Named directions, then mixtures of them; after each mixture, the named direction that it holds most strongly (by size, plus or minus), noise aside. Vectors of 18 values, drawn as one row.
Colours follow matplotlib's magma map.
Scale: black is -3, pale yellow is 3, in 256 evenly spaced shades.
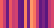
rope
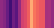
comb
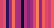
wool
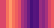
comb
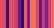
rope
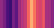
comb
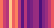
comb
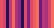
wool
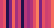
wool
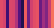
rope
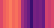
comb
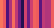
wool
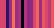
wool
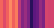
comb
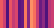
rope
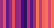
wool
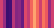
comb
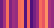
rope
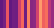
rope
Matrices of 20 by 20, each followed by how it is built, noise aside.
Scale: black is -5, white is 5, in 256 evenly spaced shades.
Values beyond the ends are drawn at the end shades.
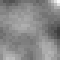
smooth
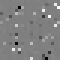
sparse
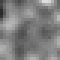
smooth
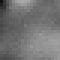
smooth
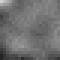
smooth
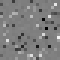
sparse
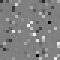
sparse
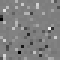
sparse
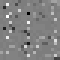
sparse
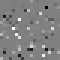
sparse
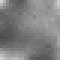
smooth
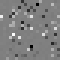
sparse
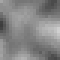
smooth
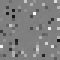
sparse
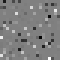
sparse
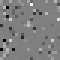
sparse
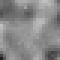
smooth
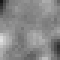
smooth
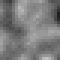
smooth
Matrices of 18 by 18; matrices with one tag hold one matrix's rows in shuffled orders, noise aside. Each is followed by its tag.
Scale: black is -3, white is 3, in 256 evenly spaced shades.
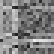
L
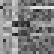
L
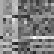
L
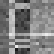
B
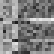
L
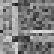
L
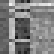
B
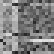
L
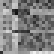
L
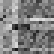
L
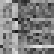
L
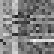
L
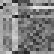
L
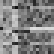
L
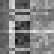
B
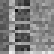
B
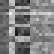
B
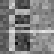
B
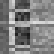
B
